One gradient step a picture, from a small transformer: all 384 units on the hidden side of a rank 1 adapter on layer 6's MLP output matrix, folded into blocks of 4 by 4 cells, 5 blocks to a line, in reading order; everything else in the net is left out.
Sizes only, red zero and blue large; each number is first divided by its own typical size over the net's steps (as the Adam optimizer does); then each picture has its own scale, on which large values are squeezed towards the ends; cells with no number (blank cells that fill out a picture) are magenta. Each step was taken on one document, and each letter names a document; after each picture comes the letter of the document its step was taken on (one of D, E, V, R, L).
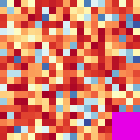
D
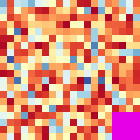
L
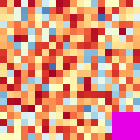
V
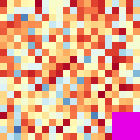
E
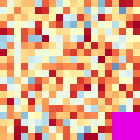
L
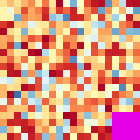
L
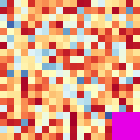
D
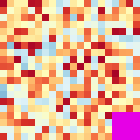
V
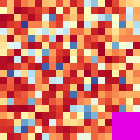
D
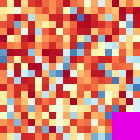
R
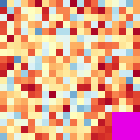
D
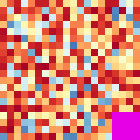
R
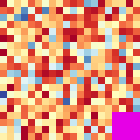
E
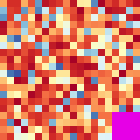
E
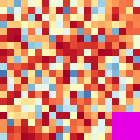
L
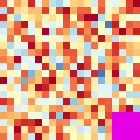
V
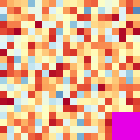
L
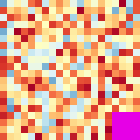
R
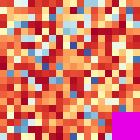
D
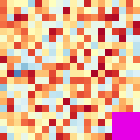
V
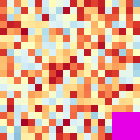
E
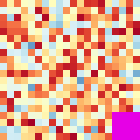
V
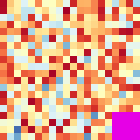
E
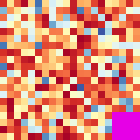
L
